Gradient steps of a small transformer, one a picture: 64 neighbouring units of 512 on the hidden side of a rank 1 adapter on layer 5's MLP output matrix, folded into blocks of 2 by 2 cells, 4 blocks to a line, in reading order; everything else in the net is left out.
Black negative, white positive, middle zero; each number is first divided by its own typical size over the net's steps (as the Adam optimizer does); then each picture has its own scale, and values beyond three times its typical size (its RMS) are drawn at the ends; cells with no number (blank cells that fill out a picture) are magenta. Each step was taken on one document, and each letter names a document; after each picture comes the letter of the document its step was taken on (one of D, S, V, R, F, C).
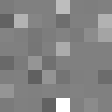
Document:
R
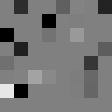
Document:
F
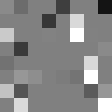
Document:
F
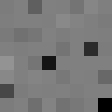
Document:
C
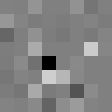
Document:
R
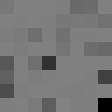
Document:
C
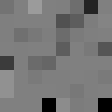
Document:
C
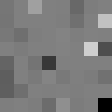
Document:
C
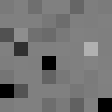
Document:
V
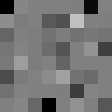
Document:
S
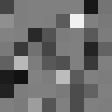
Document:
S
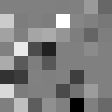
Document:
S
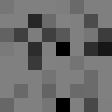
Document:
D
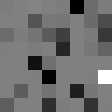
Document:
D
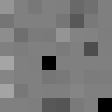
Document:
C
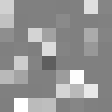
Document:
S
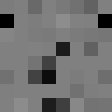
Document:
R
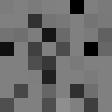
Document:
D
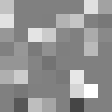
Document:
S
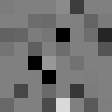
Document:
D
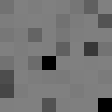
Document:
C
